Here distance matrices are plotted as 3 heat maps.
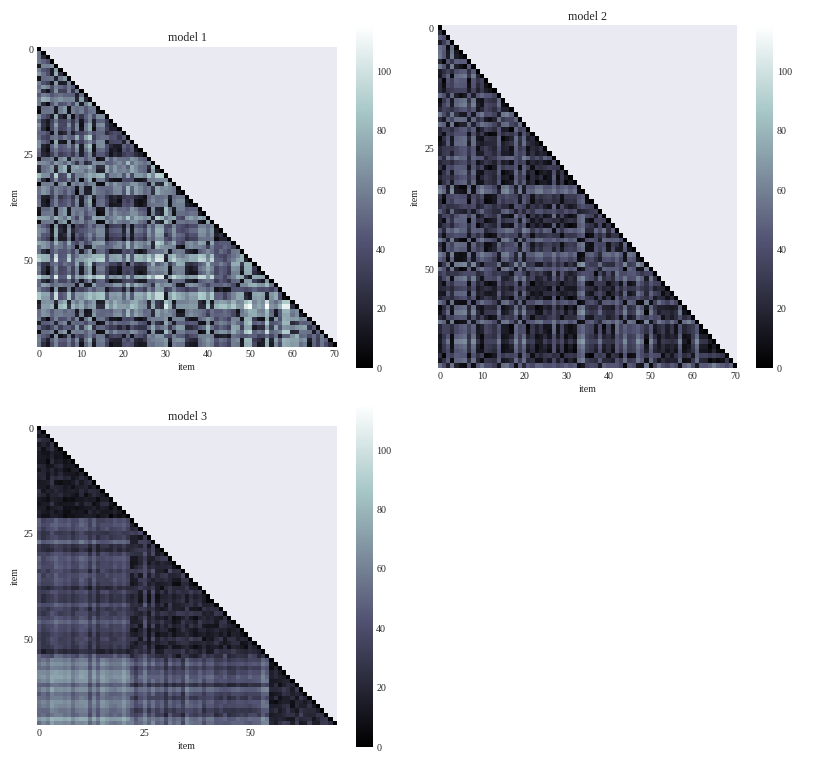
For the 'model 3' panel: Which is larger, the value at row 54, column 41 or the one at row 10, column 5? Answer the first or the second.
the first
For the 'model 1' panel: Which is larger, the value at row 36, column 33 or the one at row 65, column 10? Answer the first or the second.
the first
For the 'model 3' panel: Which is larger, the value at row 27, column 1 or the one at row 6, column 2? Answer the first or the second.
the first
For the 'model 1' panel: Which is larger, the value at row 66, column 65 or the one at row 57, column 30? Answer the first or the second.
the first
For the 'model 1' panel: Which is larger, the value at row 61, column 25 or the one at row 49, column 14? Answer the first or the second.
the second
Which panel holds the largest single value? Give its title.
model 1
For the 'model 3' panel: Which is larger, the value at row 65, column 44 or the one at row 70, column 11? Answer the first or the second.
the second
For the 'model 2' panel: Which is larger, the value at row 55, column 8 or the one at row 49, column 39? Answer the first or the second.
the first
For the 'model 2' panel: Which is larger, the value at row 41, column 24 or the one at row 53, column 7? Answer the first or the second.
the first
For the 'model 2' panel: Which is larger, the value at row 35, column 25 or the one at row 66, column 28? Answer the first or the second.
the first
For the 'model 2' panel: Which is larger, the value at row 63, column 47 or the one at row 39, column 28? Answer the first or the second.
the first
